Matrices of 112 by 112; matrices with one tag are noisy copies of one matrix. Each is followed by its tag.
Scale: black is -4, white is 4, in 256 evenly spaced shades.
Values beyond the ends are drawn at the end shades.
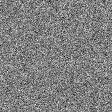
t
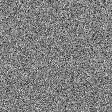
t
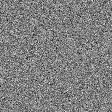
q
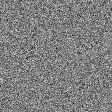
q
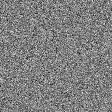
q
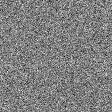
t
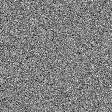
q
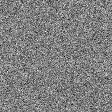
t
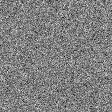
t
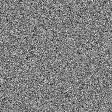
q
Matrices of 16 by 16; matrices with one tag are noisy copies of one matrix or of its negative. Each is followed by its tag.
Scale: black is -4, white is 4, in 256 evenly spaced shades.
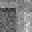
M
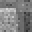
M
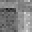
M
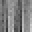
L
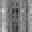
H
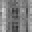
H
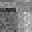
M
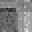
M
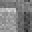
M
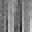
L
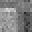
M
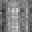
H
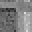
M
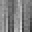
L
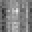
H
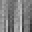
L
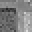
M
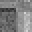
M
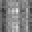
H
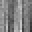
L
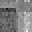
M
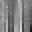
L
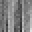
L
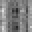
H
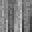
L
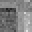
M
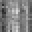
H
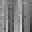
L
